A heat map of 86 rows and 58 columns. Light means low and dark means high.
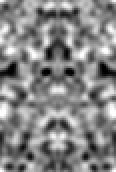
No lone cell stands out from its neighbours. The left and right halves mirror each other. The values follow a bell shape. The field is mottled with small blotches. Overall the values sit about 50% of the way up the scale.
